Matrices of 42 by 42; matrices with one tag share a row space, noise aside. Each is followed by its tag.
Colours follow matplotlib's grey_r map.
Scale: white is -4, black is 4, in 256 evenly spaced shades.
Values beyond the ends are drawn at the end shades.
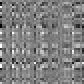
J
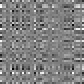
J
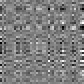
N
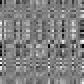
N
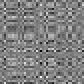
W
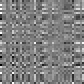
J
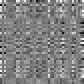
N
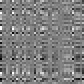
J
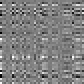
J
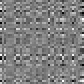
N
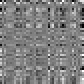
N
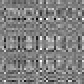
W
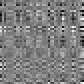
N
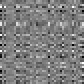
N
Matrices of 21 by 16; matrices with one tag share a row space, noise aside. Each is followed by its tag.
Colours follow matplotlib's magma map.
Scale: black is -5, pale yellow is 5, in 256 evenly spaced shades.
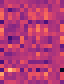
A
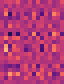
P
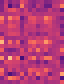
A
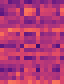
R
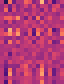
P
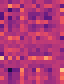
A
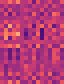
P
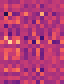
P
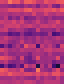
R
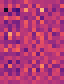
P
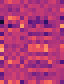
A
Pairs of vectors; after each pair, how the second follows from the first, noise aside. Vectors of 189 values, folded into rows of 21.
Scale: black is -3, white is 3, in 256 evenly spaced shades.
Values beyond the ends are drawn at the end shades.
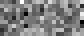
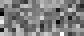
reversed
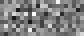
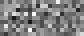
copied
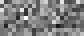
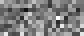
reversed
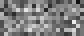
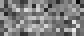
copied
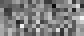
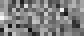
reversed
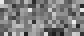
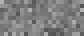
shrunk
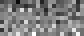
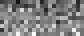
copied
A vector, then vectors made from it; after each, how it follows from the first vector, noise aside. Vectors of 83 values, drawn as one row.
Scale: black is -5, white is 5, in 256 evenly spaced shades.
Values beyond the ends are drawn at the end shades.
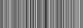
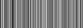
wrapped around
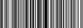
scaled up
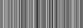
reversed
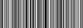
scaled up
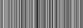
reversed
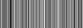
wrapped around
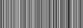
wrapped around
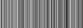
wrapped around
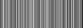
wrapped around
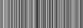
reversed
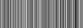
wrapped around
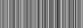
wrapped around
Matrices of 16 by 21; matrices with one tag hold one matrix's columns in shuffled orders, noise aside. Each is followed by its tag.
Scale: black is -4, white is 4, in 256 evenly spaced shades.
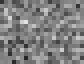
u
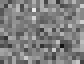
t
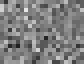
t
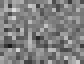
t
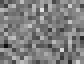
t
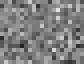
t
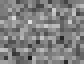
u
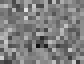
t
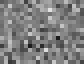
t
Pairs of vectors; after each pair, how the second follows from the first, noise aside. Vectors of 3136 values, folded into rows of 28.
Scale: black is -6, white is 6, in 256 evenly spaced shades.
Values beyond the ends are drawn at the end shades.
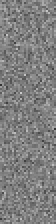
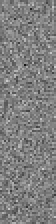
shuffled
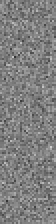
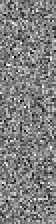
scaled up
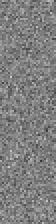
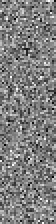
scaled up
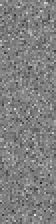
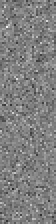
shuffled
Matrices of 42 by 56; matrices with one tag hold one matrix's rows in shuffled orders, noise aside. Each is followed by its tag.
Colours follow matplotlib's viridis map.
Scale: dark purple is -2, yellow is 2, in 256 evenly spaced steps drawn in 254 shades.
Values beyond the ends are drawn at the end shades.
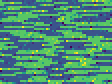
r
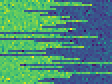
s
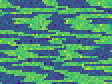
r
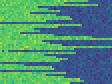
s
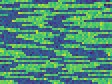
r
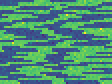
r
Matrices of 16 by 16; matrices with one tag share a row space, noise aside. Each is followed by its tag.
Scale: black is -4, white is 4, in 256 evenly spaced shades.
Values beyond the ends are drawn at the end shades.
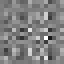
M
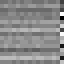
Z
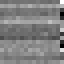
Z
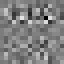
M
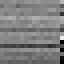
Z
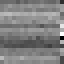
Z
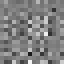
M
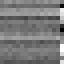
Z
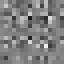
M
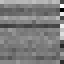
Z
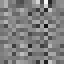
M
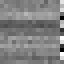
Z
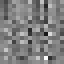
M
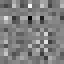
M
